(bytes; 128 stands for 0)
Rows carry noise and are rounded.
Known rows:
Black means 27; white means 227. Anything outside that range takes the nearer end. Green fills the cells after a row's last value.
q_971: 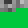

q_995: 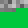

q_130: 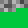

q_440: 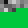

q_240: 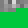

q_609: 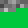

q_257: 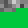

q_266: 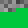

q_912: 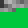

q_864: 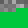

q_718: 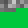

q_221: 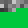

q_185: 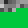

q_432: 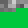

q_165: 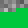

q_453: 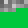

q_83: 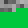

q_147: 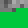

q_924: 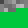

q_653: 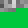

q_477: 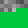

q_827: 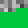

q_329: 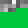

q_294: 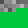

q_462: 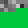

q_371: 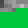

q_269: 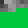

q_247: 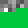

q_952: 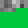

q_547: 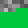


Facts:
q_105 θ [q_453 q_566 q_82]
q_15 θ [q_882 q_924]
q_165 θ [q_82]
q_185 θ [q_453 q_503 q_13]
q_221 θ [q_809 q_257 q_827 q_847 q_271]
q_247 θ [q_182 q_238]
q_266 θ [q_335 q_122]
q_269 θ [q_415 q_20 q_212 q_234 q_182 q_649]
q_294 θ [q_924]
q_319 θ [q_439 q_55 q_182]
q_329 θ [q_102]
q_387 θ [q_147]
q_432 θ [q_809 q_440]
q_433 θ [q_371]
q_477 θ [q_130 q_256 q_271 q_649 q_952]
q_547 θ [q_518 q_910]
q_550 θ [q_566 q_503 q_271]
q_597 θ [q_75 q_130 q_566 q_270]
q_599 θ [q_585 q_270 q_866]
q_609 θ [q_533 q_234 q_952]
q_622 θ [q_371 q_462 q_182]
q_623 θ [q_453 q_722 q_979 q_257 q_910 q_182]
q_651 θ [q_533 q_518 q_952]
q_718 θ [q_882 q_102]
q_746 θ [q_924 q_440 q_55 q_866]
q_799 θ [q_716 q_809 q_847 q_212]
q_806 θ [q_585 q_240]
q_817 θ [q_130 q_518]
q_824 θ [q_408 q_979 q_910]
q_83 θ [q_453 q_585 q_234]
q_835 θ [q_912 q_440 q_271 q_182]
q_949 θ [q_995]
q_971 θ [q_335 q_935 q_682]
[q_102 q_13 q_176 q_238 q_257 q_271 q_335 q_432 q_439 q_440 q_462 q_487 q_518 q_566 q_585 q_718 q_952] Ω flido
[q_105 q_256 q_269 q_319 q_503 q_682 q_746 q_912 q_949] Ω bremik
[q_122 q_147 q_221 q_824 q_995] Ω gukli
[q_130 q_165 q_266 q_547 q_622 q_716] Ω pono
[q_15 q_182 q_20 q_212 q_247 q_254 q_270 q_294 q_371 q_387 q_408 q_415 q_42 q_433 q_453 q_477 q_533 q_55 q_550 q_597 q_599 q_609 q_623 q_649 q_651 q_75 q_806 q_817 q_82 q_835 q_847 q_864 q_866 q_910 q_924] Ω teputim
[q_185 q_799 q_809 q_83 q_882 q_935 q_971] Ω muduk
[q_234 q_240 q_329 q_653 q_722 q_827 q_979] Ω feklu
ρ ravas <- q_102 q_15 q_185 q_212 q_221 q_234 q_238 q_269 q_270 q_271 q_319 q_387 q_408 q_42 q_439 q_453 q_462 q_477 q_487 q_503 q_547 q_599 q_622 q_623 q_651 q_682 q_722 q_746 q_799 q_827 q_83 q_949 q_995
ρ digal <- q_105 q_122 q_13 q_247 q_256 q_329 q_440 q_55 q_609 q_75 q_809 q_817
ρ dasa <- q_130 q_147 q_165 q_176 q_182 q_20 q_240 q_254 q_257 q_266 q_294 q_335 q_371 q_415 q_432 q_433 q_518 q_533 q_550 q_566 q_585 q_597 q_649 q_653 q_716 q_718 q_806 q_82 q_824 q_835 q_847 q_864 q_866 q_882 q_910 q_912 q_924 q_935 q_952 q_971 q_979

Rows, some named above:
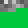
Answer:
q_503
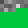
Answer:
q_212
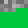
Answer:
q_270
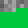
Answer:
q_597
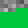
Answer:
q_165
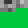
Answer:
q_971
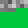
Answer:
q_995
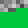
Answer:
q_102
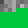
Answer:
q_835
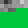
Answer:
q_882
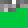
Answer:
q_329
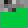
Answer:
q_122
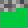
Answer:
q_130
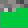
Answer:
q_550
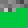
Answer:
q_550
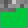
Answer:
q_176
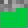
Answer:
q_270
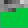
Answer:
q_935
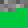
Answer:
q_42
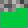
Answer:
q_130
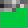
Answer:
q_256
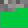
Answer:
q_387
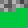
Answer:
q_130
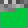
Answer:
q_682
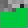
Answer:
q_271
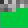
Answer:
q_15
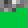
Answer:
q_13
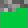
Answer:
q_547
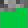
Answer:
q_949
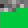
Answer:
q_75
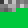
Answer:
q_15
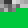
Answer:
q_809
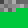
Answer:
q_294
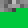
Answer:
q_335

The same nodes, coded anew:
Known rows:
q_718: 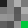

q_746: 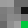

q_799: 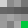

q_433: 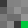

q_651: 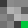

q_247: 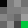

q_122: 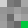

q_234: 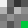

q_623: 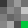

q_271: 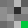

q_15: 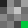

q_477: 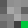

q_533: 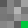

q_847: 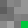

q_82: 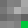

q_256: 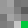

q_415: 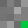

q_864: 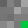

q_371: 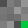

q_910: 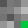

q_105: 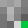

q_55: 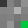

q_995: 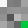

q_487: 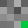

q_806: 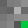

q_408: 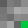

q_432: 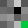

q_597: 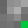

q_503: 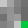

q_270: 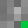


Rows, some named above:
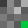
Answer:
q_294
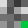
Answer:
q_979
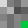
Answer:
q_130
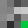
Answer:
q_329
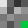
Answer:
q_234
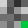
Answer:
q_979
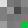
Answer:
q_716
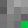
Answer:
q_550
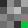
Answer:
q_15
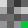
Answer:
q_979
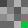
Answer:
q_13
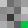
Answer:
q_824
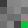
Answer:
q_433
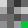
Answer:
q_979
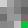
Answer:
q_503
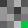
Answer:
q_440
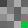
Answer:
q_13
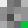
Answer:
q_147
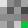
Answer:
q_935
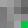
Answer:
q_949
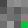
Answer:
q_835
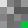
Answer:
q_130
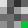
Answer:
q_979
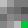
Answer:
q_912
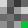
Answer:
q_979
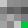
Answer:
q_809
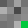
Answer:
q_518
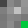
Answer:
q_75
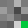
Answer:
q_566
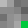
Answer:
q_682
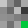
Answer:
q_882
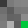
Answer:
q_182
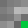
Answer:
q_453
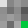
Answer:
q_185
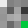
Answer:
q_83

